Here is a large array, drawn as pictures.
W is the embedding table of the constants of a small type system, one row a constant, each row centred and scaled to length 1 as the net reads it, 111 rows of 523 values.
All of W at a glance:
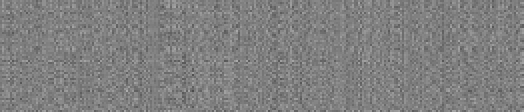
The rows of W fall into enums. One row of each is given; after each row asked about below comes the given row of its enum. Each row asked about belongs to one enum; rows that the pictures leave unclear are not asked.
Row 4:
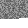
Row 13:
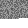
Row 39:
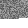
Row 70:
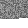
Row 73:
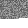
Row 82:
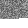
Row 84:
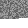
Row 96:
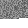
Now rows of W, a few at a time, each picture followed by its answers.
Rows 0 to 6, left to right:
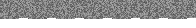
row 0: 84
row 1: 4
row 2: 13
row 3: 84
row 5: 84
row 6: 4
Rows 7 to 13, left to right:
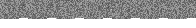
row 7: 4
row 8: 4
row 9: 73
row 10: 96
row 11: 84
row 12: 13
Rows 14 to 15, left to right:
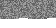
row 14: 73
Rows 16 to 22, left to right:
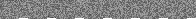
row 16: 73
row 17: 70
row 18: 39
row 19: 4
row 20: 13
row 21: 84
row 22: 84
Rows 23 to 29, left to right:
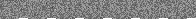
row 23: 73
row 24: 96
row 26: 4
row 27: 4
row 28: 13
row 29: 84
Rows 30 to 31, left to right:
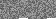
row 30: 39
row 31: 84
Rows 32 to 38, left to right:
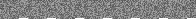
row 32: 39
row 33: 73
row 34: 4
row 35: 73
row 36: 73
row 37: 96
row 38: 96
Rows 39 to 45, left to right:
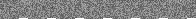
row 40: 96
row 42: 70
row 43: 73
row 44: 73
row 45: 96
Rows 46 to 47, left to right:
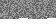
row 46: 84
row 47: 4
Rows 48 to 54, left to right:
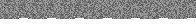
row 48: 4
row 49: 4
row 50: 4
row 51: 84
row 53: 84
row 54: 13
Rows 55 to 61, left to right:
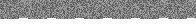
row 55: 39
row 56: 96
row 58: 84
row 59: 13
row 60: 39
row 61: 39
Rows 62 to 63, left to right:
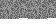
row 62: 13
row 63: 13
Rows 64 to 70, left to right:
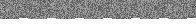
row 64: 70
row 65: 82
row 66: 13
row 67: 96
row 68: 4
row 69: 96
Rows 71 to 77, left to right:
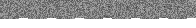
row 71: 84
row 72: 13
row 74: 70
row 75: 96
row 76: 70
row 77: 39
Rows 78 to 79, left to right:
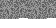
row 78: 13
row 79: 13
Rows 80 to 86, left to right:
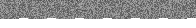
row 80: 4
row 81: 73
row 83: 13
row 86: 96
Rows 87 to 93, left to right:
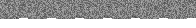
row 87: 4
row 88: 84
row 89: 70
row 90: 70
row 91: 70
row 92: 96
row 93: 13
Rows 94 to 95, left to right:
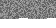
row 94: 84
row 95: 13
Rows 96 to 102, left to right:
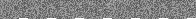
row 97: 13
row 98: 73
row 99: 82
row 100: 96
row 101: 13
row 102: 73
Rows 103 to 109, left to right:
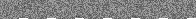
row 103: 96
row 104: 39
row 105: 70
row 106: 4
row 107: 70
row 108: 73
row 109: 4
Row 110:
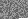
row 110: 84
